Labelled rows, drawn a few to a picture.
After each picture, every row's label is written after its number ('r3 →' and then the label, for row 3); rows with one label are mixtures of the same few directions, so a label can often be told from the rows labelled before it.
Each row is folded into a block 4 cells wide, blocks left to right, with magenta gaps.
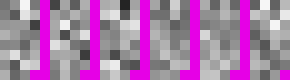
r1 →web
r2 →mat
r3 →web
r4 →web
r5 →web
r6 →web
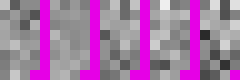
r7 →web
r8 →web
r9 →web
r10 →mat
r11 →web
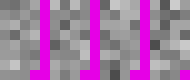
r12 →mat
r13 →mat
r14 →web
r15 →mat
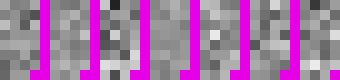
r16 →web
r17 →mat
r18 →mat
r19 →web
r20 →mat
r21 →mat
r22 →mat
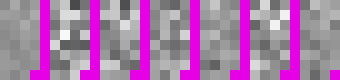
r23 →web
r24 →mat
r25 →web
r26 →mat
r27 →mat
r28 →web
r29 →web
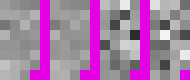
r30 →web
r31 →web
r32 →mat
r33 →mat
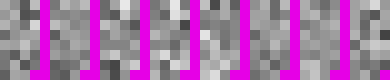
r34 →web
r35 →web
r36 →web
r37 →web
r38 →web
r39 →web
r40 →web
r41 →mat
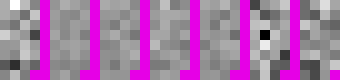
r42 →mat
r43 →mat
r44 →mat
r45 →mat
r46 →mat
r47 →mat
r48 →web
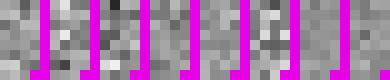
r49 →web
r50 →mat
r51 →mat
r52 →web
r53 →web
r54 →mat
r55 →mat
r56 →mat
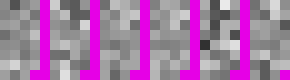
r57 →mat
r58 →web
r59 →web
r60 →web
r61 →mat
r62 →web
